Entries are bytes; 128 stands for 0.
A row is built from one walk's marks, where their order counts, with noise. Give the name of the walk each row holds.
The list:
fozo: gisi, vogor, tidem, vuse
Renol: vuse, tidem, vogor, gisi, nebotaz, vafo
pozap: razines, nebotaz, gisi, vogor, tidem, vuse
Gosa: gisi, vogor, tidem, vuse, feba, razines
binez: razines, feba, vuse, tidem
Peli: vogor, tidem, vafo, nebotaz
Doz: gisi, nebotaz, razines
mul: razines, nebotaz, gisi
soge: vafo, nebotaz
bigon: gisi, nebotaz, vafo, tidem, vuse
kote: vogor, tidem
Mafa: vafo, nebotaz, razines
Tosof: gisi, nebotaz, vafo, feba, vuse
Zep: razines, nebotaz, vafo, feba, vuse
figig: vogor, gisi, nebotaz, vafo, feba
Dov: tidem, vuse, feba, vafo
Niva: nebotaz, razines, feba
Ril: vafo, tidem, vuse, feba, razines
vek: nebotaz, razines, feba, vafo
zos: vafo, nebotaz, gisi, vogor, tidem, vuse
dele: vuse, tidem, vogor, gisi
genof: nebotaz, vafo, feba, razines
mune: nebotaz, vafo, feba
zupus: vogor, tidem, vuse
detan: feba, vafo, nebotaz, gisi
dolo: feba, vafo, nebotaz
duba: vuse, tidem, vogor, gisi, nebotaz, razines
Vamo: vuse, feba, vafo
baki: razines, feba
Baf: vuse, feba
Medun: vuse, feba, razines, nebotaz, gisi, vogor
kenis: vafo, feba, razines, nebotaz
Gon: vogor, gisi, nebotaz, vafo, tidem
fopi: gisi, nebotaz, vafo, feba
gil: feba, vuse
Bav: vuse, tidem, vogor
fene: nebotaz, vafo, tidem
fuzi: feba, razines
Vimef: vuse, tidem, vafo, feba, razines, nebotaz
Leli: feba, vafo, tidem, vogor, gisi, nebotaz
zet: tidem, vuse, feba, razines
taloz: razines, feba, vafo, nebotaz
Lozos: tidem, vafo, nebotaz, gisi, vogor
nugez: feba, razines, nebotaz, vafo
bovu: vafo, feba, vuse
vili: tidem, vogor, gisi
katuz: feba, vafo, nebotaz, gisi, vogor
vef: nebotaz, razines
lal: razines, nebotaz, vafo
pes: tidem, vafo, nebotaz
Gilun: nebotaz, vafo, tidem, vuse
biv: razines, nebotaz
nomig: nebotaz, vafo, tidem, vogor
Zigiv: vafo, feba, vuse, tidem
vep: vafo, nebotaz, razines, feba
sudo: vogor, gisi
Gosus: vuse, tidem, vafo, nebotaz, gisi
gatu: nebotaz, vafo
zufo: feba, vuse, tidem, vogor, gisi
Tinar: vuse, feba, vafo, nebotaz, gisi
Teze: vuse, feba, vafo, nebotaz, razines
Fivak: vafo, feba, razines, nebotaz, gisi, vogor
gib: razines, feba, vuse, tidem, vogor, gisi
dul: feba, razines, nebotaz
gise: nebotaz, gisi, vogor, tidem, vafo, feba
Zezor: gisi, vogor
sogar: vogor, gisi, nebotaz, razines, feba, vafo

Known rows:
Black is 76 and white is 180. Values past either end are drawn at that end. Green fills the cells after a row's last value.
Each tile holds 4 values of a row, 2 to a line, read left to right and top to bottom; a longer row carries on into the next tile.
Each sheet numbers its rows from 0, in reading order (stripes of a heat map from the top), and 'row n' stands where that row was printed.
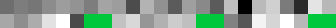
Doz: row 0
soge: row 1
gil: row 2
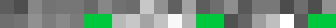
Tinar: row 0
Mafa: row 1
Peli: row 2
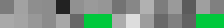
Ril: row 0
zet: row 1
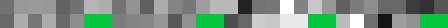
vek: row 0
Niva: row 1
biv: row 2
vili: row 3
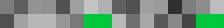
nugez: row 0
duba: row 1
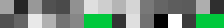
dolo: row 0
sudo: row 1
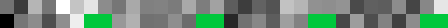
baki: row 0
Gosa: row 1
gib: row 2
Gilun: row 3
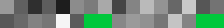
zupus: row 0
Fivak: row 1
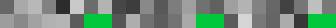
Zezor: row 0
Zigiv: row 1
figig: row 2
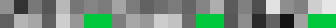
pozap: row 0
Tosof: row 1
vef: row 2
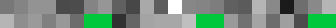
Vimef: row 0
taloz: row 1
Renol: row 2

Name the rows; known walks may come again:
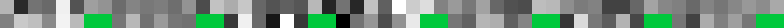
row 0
mul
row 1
fozo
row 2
sudo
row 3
baki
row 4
mune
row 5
Gon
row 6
Leli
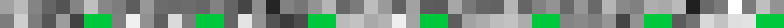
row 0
sogar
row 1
zos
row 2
pes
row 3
Mafa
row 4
Zep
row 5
Niva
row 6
biv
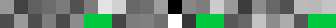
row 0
Gilun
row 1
kote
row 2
katuz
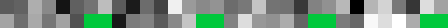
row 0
Renol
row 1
binez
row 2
Dov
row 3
gil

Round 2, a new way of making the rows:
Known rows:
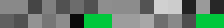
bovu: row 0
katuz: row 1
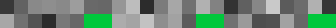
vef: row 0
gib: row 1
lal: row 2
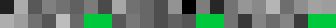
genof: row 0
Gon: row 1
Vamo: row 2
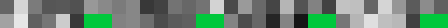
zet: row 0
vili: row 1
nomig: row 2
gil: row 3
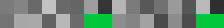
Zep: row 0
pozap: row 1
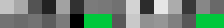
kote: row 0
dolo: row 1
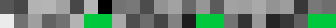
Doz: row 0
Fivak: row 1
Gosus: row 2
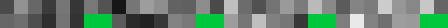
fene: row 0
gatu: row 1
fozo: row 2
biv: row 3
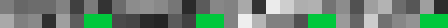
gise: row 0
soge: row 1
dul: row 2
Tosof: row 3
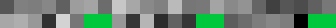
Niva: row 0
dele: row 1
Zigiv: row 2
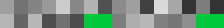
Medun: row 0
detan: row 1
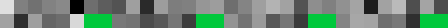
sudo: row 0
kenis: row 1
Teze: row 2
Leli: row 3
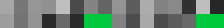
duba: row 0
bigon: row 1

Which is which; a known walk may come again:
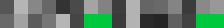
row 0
Dov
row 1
pes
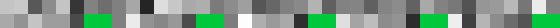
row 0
zufo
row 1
dul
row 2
binez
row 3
Gosa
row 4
Zezor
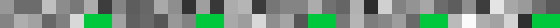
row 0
mul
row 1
sogar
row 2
gib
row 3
taloz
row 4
fuzi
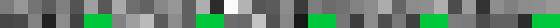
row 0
Gilun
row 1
pozap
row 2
zupus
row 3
Vamo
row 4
kenis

